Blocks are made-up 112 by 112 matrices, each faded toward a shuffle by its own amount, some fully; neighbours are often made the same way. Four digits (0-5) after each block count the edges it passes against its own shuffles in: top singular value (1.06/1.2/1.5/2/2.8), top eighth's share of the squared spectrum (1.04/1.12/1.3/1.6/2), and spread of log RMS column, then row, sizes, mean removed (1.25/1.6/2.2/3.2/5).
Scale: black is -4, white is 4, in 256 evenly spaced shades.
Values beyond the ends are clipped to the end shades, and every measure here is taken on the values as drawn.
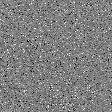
0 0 0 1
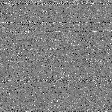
2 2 0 3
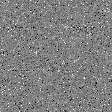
1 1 0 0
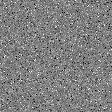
0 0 0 0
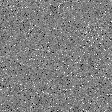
0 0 0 0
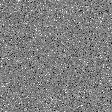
0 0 0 0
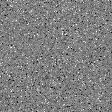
2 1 0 0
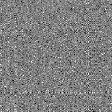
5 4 2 2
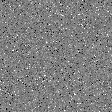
0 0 0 0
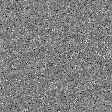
0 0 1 0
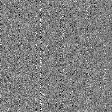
2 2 3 0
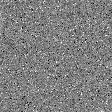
0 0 0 0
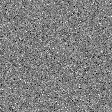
0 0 0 0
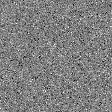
0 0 0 0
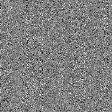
1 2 3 0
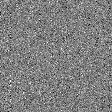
1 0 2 0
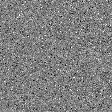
0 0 1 0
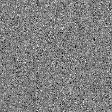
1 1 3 0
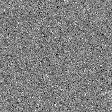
0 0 1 0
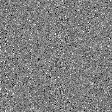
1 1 2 0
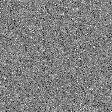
0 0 1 0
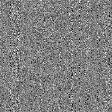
1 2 4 0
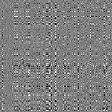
5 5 4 4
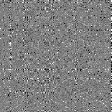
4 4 3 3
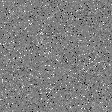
1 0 0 0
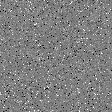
2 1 0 0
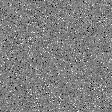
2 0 0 0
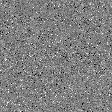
0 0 0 1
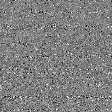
1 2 0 3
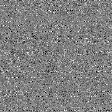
1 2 0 3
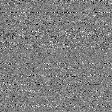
2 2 0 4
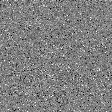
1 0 0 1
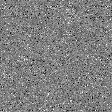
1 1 0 2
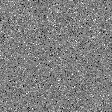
0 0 0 1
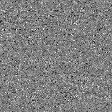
1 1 0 2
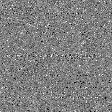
1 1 0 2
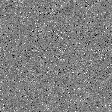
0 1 0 1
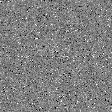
1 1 0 1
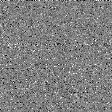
1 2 0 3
